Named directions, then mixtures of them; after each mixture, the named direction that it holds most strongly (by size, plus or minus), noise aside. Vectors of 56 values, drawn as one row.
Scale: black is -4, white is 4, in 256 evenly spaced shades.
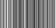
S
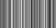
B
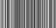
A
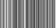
S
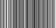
S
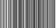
S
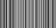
A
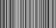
A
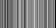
S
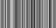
A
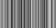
B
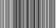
S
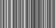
S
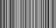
A
